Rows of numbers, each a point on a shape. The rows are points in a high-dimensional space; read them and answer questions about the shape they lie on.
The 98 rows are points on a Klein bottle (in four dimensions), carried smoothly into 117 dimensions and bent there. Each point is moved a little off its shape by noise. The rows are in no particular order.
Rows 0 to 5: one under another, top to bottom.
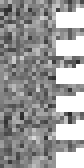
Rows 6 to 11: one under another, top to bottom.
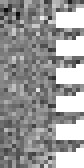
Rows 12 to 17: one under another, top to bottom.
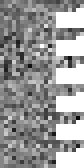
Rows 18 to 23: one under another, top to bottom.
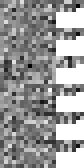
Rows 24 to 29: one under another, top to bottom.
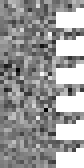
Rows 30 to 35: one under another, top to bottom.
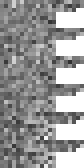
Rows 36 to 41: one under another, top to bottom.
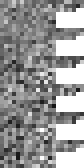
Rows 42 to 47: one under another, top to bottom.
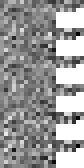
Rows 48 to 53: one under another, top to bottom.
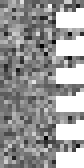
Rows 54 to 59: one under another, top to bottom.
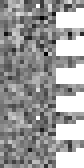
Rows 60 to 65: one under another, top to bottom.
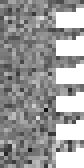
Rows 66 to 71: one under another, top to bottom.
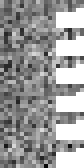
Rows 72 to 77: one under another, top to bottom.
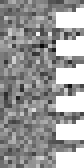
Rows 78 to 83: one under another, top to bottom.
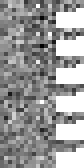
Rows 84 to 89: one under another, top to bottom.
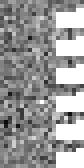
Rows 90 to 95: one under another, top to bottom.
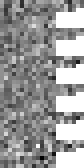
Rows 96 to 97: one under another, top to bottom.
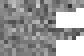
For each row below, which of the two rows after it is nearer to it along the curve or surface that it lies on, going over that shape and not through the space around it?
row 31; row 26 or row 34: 34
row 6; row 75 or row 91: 75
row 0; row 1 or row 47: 1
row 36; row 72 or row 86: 72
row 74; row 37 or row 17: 17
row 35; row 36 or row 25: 36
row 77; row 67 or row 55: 67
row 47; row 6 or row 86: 86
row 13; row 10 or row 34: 34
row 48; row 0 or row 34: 34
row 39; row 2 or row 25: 25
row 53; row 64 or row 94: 64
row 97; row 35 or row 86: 35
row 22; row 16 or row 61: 16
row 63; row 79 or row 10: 10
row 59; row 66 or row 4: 66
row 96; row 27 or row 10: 27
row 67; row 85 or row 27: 27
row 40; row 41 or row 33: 41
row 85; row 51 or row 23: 51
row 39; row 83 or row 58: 58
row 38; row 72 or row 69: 69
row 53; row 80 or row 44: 80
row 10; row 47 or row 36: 36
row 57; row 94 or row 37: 94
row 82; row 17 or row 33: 17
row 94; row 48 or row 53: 48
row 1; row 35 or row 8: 35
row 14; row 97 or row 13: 13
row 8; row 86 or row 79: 79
